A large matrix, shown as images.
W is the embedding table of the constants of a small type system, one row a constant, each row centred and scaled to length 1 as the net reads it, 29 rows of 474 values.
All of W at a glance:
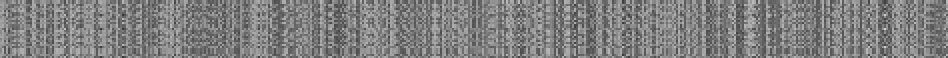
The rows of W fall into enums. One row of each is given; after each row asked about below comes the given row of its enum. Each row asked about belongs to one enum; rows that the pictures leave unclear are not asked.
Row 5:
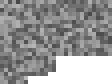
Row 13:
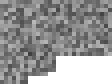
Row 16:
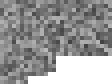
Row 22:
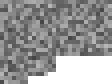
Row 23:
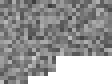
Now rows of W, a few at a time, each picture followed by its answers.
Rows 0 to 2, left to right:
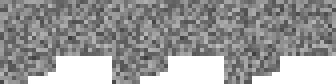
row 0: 22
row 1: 22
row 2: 13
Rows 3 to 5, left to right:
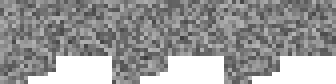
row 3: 16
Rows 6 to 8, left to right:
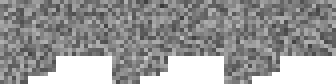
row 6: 13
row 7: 23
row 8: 16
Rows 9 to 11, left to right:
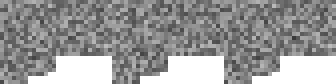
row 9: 22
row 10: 13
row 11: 22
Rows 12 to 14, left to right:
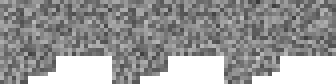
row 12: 13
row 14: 23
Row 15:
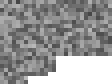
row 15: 5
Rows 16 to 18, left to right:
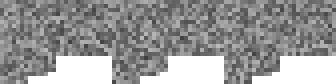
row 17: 22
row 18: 13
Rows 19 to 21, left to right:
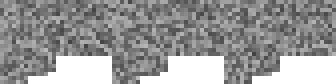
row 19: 16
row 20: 5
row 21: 13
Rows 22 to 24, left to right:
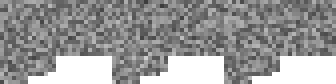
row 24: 5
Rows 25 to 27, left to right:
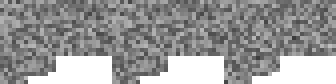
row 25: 5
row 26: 5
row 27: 22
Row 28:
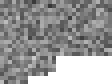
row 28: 23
